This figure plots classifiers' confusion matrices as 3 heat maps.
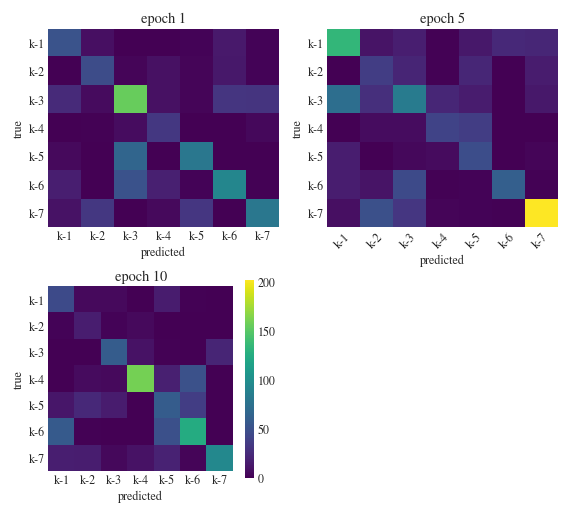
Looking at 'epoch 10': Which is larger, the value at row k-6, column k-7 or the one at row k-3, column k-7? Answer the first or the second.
the second
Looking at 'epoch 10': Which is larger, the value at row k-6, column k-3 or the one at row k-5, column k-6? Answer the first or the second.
the second
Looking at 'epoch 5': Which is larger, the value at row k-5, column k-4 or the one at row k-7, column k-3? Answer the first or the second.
the second
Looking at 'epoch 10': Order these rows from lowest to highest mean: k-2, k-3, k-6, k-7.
k-2, k-3, k-7, k-6
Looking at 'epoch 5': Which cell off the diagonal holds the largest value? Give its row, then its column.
k-3, k-1
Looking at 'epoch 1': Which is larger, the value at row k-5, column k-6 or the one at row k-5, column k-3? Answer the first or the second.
the second
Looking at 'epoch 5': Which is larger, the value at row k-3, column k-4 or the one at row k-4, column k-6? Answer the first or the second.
the first
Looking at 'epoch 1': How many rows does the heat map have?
7
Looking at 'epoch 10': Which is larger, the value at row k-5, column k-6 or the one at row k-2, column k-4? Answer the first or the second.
the first
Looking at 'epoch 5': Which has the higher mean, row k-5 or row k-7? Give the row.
k-7
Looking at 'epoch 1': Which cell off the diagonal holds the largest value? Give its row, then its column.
k-5, k-3
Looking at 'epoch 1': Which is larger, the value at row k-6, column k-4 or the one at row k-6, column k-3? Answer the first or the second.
the second
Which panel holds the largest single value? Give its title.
epoch 5
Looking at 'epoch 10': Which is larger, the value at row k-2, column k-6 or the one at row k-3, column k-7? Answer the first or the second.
the second
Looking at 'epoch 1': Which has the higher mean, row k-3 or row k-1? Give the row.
k-3
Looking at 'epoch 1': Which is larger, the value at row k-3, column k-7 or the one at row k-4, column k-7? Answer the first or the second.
the first
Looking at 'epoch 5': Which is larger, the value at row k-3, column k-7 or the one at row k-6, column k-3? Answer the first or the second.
the second
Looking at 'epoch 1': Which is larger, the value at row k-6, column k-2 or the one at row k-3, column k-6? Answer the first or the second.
the second
